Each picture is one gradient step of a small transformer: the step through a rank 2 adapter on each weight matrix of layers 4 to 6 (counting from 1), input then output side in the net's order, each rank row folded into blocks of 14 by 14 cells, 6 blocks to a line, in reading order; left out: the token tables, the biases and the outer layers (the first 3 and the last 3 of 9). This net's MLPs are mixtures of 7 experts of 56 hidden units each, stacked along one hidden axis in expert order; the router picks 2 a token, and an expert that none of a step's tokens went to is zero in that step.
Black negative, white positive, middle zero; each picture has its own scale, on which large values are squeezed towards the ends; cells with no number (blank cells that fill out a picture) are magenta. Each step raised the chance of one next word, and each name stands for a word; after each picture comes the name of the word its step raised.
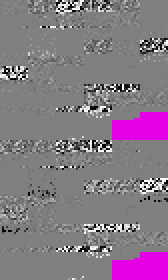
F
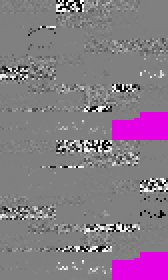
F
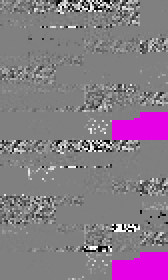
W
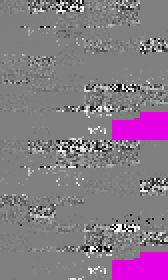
W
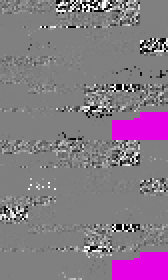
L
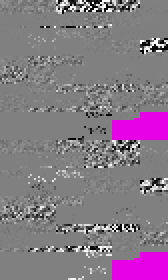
L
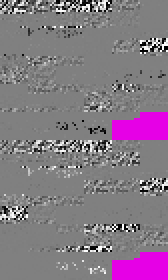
L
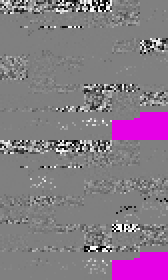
W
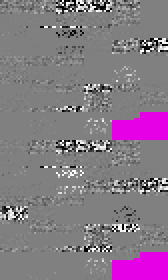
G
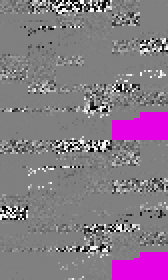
G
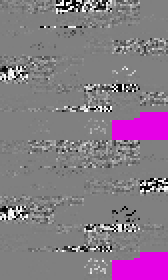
F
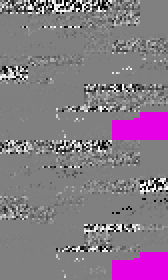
F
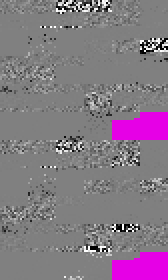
L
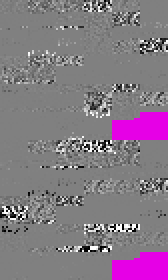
W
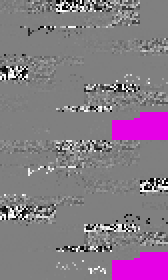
F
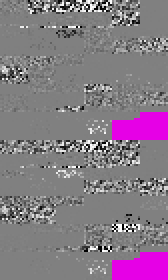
W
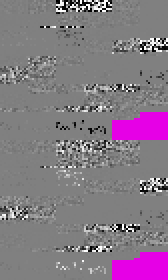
L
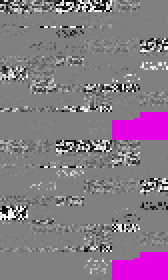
G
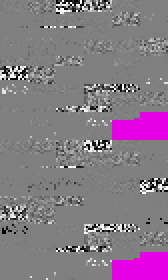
F
